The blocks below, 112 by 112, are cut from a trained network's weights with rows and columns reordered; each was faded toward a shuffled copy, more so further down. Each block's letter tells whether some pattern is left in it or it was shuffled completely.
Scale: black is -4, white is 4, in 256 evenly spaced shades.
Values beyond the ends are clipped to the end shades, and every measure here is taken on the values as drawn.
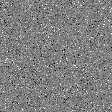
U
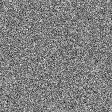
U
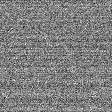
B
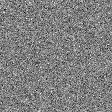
U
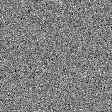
U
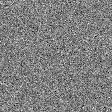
U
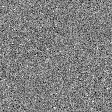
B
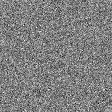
U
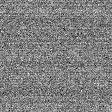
B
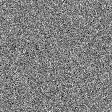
U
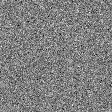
U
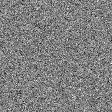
U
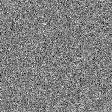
B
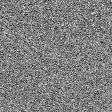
U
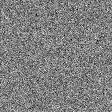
U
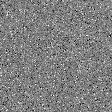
U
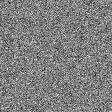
U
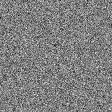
U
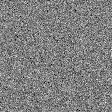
U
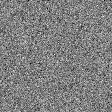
U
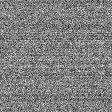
B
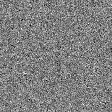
B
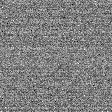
B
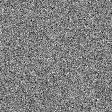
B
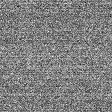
B
